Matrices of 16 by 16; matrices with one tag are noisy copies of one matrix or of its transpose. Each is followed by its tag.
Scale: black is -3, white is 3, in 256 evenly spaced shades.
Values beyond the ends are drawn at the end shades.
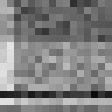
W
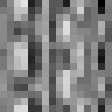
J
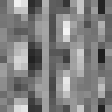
J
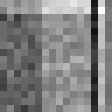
W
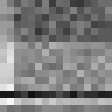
W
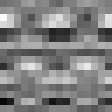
J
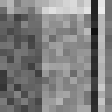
W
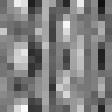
J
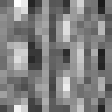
J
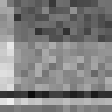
W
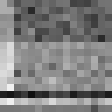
W
